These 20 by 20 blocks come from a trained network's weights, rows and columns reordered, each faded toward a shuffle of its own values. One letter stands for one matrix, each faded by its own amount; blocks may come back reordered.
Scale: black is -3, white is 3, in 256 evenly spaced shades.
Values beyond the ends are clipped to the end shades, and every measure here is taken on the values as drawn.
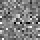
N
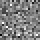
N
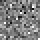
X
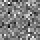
N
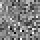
N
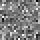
N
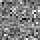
N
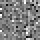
X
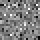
X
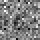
X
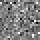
X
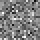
X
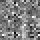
N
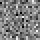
N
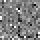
X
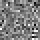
N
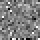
X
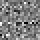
N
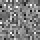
X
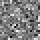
X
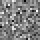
X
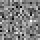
N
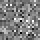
N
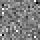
X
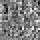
N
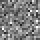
X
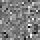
X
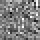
X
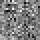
N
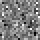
X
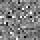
X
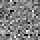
X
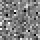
X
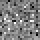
X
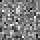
X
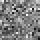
N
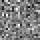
N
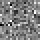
N
